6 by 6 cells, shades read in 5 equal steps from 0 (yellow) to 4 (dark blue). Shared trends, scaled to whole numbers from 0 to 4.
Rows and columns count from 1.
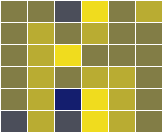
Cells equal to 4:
1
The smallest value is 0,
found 4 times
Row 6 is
3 1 3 0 1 2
